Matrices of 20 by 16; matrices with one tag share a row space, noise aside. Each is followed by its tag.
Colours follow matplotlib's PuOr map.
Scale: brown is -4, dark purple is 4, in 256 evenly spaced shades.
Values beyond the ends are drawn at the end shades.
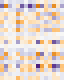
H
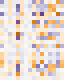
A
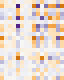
A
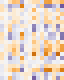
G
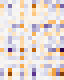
G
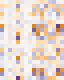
A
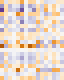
H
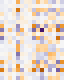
A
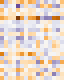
H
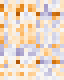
H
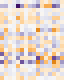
H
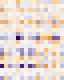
H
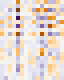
A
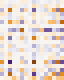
G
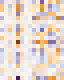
A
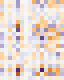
A
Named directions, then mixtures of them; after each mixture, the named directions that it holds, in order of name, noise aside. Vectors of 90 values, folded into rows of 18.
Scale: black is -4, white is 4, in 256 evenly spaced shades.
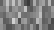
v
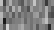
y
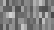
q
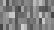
q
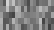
q, v, y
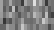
q, y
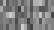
q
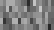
v, y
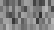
q, v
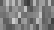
v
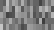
q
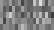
q, v, y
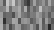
q, v, y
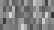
q, y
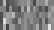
q, v, y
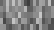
v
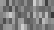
q, y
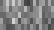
v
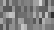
q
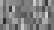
q, v, y
